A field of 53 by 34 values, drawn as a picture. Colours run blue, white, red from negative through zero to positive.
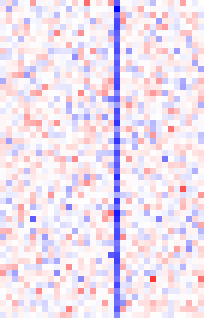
Odd lines: column 20. Histogram: skewed, a long tail of low values. Average level on the scale: 50%. Slope: none.
